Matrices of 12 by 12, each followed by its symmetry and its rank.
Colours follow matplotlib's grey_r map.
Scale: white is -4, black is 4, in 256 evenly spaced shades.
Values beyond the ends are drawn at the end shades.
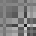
symmetric, rank one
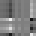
neither, rank one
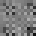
symmetric, rank two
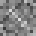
symmetric, full rank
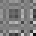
symmetric, rank one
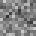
neither, full rank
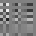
neither, rank one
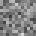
neither, full rank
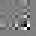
symmetric, rank one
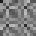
symmetric, rank two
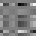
neither, rank one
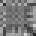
symmetric, rank two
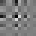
symmetric, rank one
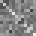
symmetric, full rank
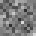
symmetric, full rank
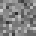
neither, full rank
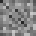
symmetric, full rank
